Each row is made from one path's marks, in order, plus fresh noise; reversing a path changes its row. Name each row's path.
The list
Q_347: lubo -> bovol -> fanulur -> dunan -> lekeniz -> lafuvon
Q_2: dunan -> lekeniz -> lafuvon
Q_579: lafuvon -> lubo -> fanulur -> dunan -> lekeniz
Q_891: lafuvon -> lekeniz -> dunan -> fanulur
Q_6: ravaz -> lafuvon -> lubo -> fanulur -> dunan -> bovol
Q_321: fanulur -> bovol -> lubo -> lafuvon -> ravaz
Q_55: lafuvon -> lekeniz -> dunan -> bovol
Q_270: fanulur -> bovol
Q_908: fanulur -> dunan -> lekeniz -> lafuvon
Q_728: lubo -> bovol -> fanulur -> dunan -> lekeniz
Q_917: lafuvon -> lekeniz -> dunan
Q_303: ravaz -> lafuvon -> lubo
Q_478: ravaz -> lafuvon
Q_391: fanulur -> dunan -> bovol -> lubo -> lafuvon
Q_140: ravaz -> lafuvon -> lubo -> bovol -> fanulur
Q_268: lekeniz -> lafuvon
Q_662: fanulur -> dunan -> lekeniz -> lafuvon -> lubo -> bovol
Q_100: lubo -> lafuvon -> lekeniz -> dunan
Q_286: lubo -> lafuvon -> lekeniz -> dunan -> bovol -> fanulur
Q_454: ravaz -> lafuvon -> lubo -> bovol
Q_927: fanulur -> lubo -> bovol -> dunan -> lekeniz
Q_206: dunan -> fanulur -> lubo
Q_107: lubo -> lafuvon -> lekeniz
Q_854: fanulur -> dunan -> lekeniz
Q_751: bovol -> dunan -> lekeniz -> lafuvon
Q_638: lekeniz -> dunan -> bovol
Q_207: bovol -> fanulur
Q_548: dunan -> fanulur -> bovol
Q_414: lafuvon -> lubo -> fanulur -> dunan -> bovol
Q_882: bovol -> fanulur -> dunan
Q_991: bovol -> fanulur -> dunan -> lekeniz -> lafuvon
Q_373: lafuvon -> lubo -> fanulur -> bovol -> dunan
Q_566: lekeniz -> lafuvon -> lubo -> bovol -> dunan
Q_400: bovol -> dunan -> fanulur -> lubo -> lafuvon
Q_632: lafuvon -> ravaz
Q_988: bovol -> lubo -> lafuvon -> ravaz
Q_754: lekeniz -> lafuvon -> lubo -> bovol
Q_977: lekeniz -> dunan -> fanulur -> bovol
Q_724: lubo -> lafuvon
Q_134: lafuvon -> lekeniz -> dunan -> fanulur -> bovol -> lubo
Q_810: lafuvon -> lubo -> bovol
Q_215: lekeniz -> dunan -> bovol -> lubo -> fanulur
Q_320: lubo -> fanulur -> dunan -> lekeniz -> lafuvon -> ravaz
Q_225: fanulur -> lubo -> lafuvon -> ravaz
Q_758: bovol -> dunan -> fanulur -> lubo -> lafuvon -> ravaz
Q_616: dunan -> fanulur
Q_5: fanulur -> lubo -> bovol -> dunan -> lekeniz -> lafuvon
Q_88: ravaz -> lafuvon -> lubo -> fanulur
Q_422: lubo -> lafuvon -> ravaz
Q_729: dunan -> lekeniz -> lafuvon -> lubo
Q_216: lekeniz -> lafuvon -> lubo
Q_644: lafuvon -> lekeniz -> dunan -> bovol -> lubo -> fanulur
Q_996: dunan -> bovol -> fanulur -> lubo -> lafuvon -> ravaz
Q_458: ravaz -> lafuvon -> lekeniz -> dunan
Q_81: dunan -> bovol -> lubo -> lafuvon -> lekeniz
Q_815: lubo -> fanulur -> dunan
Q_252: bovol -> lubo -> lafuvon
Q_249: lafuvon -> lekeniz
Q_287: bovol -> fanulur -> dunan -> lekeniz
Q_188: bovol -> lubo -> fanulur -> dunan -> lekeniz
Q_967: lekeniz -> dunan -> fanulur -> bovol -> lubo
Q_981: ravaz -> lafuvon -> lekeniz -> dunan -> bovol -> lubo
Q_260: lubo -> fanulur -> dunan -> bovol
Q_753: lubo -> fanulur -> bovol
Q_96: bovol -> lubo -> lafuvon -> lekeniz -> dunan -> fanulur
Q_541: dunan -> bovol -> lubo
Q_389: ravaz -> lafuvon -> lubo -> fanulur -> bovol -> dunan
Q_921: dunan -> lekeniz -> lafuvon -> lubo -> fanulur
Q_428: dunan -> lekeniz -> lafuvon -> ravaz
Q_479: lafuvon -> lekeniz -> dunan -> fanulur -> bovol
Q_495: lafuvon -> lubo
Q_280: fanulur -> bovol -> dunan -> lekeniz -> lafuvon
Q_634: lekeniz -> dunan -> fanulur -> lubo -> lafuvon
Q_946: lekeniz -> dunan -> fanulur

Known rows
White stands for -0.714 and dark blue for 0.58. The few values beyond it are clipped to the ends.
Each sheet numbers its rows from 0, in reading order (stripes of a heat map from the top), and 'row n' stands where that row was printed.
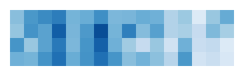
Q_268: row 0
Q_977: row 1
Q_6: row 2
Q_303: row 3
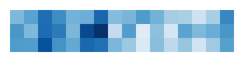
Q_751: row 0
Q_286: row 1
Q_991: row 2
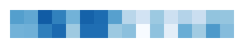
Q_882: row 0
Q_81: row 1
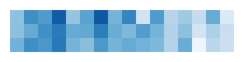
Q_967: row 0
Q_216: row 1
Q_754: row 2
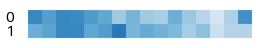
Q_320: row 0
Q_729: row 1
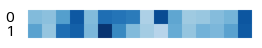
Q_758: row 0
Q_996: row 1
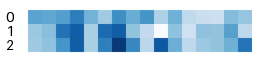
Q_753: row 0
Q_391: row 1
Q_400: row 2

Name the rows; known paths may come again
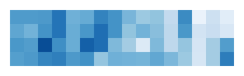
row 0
Q_454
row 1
Q_303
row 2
Q_991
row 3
Q_428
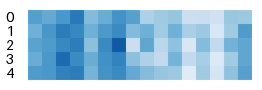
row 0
Q_815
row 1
Q_2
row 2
Q_55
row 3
Q_908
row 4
Q_249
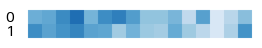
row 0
Q_478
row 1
Q_320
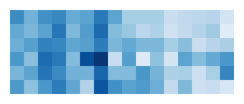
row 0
Q_579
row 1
Q_414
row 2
Q_729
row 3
Q_286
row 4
Q_751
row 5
Q_389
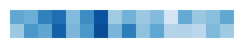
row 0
Q_100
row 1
Q_977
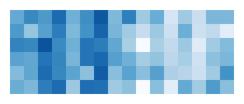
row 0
Q_479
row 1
Q_6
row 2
Q_728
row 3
Q_207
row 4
Q_280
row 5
Q_81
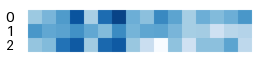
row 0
Q_634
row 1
Q_921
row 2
Q_391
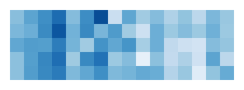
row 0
Q_638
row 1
Q_988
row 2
Q_753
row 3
Q_541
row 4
Q_268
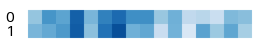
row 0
Q_548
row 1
Q_96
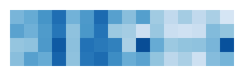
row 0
Q_495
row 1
Q_260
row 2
Q_758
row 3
Q_616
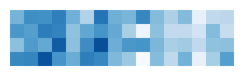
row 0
Q_566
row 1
Q_188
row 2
Q_946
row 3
Q_347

